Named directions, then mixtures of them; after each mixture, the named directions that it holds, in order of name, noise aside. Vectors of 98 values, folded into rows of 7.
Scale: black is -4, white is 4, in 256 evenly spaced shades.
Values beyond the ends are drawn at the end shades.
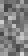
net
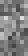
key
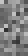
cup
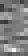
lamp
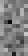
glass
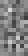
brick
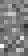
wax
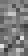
wax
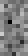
glass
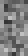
glass, lamp, net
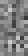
brick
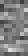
lamp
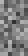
brick, cup, net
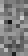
glass, key, net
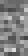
key, lamp, net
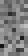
wax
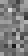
brick, key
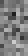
cup, net, wax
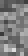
lamp, net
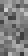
net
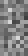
brick, glass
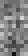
glass, key, net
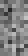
brick, wax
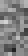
brick, key, lamp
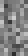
glass, net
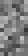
key, wax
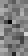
glass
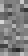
lamp, net, wax
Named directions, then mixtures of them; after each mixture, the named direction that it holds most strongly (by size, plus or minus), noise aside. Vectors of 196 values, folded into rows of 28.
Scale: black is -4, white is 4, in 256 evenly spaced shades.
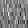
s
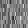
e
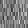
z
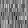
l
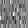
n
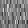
s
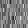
e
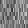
z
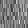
z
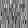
l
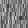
e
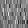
s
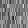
e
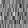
z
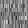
l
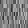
z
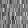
e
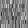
l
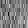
e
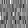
n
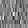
z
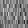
s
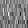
s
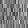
z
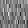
s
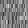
l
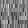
l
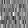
n
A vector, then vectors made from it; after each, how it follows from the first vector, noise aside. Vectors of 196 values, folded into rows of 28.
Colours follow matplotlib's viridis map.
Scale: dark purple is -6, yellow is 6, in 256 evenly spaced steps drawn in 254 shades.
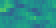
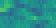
copied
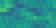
copied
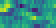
scaled up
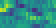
scaled up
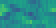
wrapped around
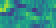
scaled up
